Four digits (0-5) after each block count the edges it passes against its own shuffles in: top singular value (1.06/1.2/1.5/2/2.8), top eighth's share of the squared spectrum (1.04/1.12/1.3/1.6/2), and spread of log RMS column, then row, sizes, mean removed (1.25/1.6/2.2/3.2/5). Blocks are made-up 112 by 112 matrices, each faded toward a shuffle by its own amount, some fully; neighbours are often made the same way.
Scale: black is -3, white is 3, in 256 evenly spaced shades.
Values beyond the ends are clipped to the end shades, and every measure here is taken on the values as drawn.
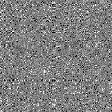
4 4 2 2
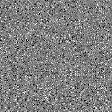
4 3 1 2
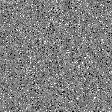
3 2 1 0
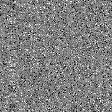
3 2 1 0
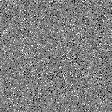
3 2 1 1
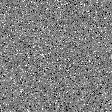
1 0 0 0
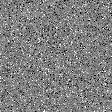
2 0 0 0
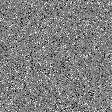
0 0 0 0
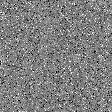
2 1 0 0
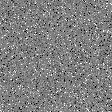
0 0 0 0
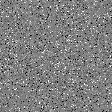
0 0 1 0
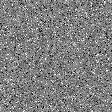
0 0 0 0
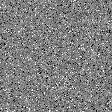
0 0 0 0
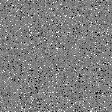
1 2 2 2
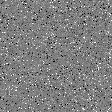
0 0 0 0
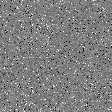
0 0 0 0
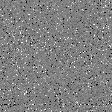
2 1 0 1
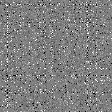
2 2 2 2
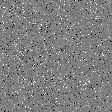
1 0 0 0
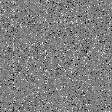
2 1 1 1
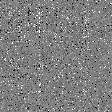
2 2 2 2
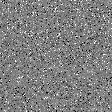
2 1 0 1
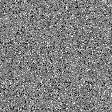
0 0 0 2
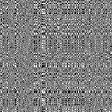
5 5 4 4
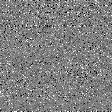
3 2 0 2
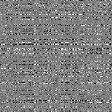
5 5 2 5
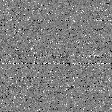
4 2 0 2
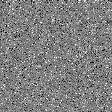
2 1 0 1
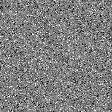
3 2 0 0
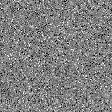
3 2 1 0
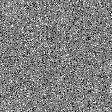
3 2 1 0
